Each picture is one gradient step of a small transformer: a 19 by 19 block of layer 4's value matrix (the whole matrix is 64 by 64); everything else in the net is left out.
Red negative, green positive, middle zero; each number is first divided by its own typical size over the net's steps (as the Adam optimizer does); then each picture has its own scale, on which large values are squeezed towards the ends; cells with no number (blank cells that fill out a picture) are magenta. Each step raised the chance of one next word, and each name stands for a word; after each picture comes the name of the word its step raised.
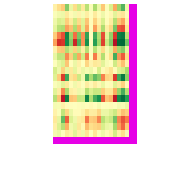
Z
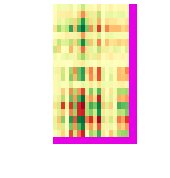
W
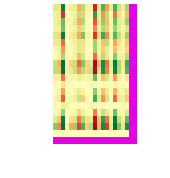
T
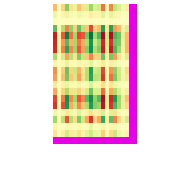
Z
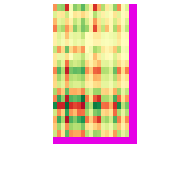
W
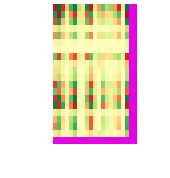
W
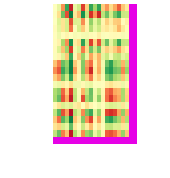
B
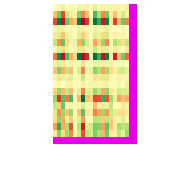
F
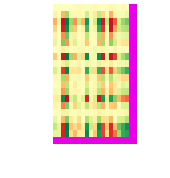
F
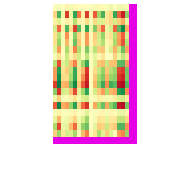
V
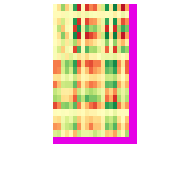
T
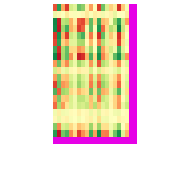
F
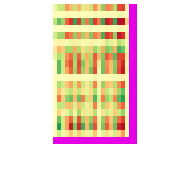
T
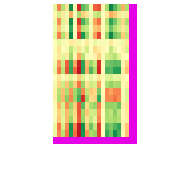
T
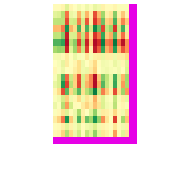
V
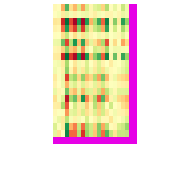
F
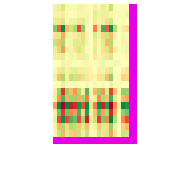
W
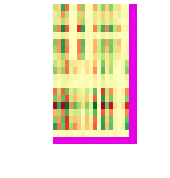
W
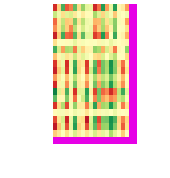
T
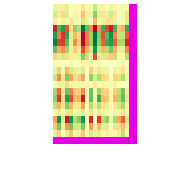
Z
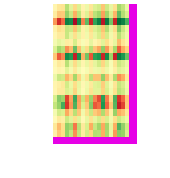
F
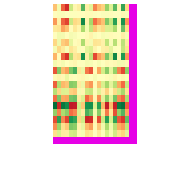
W
